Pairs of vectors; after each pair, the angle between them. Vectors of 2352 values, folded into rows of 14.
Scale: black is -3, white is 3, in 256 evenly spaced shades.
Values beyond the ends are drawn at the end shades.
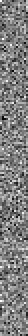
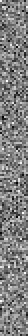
nearly parallel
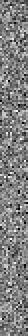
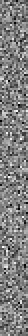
nearly parallel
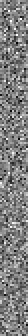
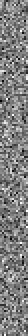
orthogonal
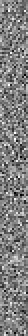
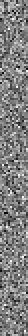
partly aligned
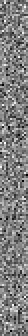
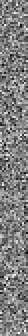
partly opposed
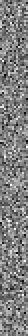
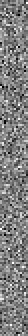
partly opposed
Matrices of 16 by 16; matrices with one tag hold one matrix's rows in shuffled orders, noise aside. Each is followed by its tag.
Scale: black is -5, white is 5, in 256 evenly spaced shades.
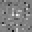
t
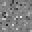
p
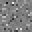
p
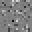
t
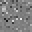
p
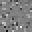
p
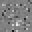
t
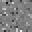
p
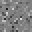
p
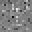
t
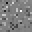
p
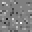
p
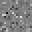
p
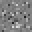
t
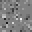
p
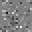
p
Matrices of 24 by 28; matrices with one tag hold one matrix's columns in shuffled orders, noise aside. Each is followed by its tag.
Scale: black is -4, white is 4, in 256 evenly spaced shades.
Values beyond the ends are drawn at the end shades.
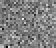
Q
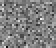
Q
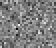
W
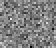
Q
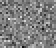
Q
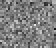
W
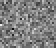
W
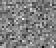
Q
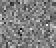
W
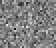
W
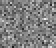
Q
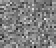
Q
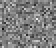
Q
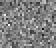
W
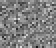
Q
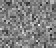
W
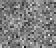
Q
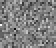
W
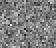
W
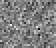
W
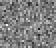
W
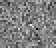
W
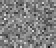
Q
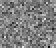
Q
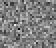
W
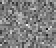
W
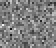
W
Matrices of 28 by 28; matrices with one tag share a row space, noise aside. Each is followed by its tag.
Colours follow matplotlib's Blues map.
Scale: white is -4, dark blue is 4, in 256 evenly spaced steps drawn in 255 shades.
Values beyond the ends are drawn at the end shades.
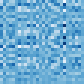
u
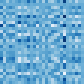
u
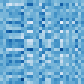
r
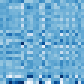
r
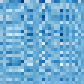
r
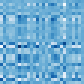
u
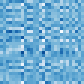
r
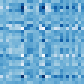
r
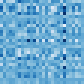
u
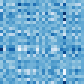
u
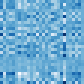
u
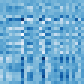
r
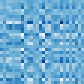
r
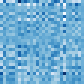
u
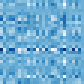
u
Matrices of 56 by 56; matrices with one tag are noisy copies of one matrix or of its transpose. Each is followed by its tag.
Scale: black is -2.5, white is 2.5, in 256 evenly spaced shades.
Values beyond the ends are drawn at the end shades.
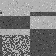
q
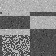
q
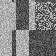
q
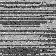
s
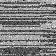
s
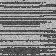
s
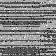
s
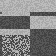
q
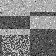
q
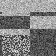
q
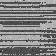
s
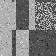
q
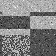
q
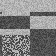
q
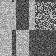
q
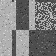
q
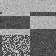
q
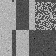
q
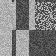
q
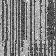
s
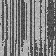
s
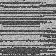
s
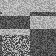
q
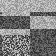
q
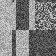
q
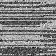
s
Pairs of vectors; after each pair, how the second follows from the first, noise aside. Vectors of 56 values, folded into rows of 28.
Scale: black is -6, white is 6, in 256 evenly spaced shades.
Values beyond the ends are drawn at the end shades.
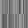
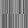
copied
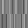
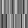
scaled up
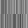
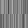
shuffled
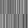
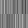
wrapped around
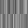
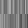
wrapped around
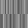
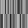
scaled up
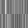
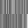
shuffled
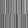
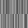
shuffled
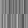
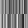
scaled up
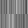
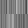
copied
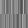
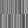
wrapped around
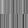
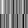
scaled up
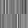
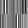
scaled up
